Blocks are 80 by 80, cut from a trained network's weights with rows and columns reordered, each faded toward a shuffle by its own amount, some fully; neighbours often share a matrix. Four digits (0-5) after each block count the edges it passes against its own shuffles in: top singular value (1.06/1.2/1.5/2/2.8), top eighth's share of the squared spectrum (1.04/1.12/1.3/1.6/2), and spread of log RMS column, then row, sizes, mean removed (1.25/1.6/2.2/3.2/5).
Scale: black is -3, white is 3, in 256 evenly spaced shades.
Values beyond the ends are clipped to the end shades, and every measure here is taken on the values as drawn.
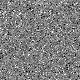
0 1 0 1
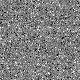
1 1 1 0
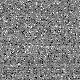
2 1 1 0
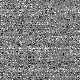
3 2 2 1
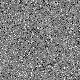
0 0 0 0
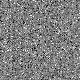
0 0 0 0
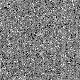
1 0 0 0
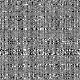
4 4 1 4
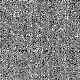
2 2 0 1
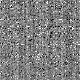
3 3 0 3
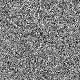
1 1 0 0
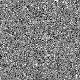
2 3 1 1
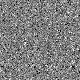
2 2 0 0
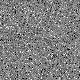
0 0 0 0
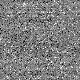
2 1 1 0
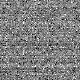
3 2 2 0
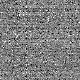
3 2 2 0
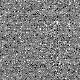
2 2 2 0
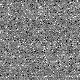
1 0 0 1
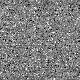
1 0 0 0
